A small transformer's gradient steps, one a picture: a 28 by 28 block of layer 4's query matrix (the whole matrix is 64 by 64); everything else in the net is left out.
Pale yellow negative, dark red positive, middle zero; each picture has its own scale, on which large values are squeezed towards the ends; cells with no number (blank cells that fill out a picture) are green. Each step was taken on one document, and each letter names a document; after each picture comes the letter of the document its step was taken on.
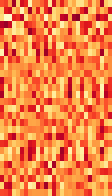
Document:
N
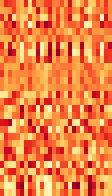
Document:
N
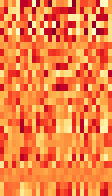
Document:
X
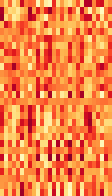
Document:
N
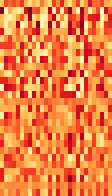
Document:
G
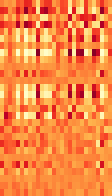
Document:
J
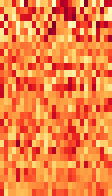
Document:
X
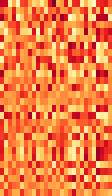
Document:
X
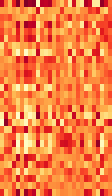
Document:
J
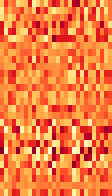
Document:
X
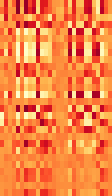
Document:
J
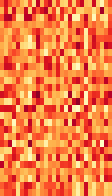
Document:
N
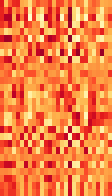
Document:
N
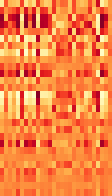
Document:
J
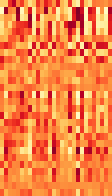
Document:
G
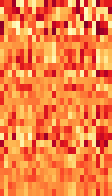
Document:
X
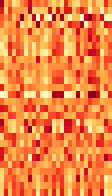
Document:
G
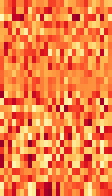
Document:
N
